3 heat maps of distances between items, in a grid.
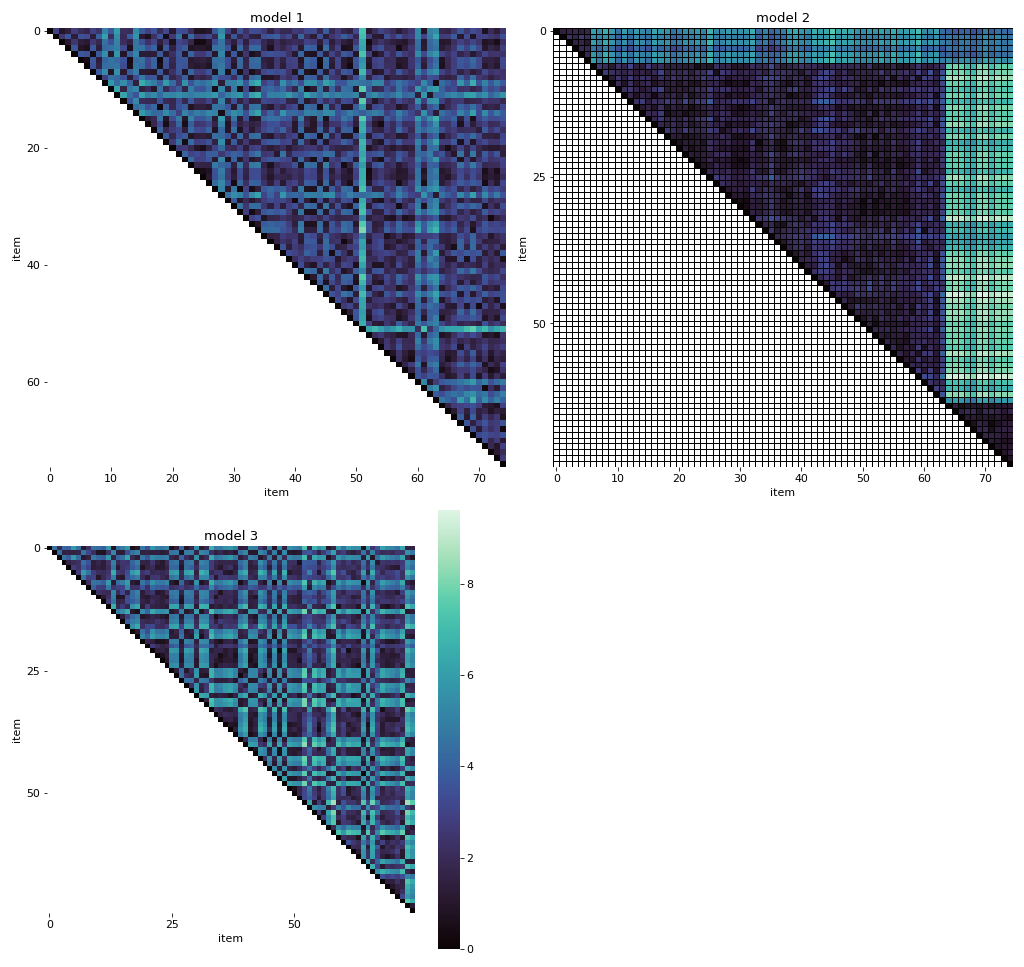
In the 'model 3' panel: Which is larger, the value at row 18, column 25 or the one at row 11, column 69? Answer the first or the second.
the second
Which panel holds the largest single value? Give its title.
model 2
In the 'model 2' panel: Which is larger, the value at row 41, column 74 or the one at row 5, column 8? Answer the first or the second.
the first
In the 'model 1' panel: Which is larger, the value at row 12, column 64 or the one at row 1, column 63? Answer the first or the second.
the second
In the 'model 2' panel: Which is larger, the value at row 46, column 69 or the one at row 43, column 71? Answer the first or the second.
the first
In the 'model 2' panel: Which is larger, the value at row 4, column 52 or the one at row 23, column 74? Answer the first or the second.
the second
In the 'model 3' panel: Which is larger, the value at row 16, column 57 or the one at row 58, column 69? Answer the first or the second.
the second
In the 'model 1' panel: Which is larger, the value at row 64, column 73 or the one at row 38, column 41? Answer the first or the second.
the second
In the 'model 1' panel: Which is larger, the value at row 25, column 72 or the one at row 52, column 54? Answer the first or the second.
the second
